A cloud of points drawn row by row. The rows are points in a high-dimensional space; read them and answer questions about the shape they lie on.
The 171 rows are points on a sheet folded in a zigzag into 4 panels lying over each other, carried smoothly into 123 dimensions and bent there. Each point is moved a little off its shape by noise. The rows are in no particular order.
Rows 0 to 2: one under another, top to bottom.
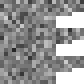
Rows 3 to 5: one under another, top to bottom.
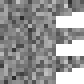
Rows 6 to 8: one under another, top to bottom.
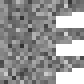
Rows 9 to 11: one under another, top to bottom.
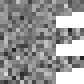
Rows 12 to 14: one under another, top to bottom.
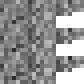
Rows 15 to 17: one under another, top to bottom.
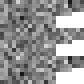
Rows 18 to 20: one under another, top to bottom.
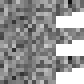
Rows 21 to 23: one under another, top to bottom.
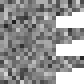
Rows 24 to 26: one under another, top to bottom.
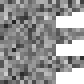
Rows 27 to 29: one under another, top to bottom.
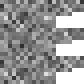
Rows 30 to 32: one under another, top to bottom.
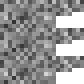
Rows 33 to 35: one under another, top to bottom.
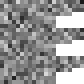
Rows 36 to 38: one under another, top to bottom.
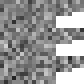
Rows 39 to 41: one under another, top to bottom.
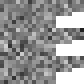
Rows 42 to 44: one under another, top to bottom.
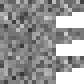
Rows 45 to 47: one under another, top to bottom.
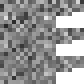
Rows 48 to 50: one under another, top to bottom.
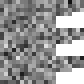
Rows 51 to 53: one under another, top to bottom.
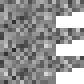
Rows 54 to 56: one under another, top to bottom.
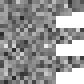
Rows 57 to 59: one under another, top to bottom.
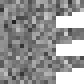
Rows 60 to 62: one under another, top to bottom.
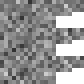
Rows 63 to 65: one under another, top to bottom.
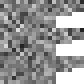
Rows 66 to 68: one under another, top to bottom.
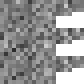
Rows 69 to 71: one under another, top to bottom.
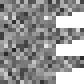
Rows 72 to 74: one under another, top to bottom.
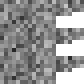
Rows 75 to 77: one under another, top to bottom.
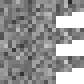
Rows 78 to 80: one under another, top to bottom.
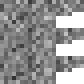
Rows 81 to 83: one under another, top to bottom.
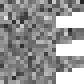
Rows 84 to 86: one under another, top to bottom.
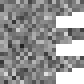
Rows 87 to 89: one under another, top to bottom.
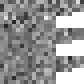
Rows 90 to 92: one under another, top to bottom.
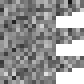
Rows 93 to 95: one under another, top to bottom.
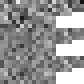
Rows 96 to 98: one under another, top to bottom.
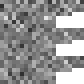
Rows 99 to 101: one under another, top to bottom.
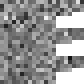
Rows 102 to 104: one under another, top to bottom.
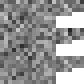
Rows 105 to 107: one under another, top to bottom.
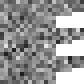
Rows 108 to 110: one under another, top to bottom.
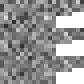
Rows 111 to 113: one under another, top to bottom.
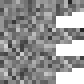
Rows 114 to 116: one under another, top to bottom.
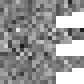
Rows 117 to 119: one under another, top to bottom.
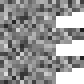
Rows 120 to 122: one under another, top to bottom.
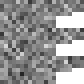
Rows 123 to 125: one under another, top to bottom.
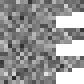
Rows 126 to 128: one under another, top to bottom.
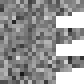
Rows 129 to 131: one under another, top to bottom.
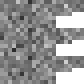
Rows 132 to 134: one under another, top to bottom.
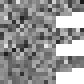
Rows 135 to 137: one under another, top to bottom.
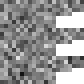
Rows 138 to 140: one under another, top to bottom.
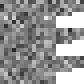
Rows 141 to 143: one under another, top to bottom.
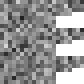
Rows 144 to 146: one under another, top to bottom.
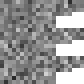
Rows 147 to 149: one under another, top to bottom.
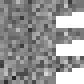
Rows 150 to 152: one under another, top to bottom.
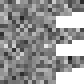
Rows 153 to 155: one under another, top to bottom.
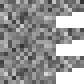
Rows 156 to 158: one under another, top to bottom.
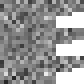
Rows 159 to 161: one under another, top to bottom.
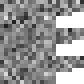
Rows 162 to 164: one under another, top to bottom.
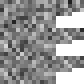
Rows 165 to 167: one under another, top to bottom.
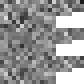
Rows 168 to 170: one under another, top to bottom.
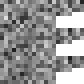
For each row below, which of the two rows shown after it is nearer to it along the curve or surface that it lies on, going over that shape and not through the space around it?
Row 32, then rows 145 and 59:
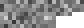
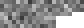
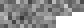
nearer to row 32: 59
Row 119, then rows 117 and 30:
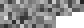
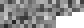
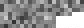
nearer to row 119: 117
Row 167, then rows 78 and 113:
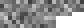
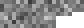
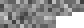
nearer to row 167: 78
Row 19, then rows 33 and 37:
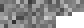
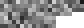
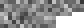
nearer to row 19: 37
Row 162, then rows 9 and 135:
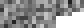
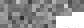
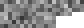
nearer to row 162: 135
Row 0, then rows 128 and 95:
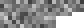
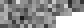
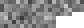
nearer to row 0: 95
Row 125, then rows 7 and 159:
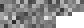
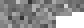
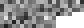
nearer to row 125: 7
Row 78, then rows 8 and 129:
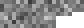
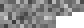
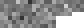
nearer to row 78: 129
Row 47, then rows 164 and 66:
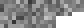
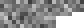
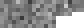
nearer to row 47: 164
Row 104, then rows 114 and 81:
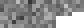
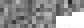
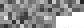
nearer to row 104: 114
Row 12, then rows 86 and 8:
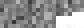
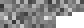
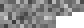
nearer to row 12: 8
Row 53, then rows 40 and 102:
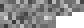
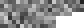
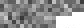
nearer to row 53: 102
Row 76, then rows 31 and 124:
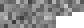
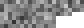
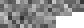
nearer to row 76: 124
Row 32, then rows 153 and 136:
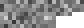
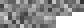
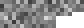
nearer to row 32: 153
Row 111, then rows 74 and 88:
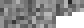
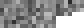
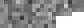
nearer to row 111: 74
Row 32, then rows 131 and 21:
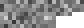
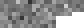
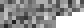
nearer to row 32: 131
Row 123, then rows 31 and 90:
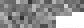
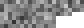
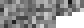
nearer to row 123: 31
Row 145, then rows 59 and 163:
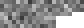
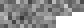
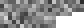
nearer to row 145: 163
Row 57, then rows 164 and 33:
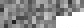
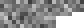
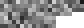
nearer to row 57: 33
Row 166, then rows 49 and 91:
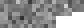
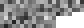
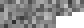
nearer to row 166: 91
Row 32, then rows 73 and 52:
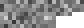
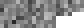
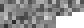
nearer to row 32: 73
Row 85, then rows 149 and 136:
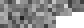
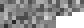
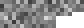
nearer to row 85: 149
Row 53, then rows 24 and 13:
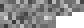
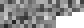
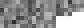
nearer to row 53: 13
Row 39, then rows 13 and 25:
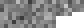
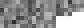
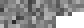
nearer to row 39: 13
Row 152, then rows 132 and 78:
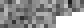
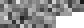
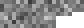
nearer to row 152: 132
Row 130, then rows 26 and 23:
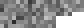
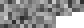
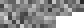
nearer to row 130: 23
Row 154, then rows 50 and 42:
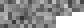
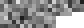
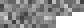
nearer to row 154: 50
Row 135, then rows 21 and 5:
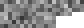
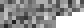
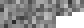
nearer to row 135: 5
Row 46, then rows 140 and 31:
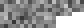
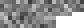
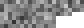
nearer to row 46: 31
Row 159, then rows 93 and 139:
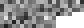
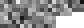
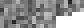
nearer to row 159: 93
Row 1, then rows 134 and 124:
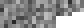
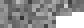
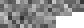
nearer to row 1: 134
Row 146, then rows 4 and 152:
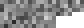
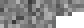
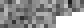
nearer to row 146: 152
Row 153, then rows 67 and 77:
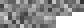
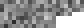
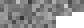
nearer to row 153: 77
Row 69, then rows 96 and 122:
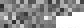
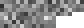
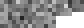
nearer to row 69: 96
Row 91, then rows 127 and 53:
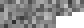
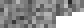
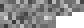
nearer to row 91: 127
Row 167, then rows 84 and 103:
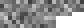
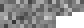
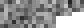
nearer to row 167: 84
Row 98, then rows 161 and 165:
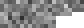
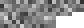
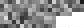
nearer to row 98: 161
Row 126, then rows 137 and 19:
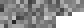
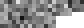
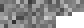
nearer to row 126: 19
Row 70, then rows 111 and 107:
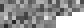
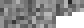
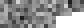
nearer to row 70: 111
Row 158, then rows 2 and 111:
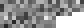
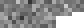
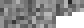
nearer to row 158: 111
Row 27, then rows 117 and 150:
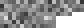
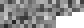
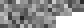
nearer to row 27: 150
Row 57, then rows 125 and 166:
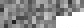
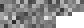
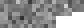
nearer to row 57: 166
